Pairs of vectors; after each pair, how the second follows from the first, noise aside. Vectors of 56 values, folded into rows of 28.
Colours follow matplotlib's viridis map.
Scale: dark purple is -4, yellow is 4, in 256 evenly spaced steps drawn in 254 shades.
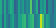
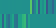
partly zeroed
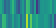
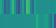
partly zeroed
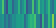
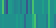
partly zeroed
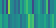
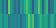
copied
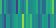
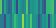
copied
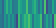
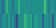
partly zeroed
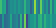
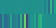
partly zeroed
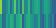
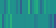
partly zeroed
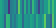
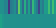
partly zeroed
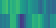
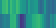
copied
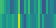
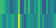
copied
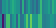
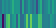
copied
